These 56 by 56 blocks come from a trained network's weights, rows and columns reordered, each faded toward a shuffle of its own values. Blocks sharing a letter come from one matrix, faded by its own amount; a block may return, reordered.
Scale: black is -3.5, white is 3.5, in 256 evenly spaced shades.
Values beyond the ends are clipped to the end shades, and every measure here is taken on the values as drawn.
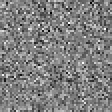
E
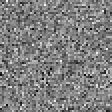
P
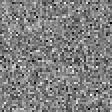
P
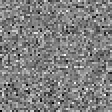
E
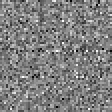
P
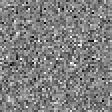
P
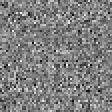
E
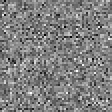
E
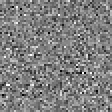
P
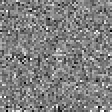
P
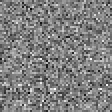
E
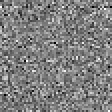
E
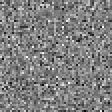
E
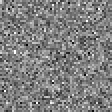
P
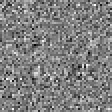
E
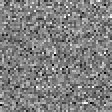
P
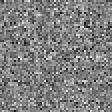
E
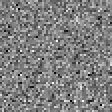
P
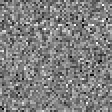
P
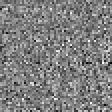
E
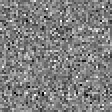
P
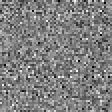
P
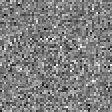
P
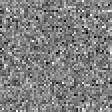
P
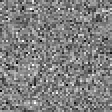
E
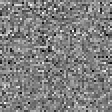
E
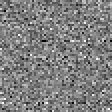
P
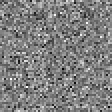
E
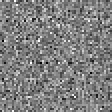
E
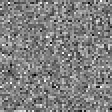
P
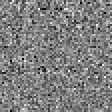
P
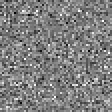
P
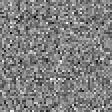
E
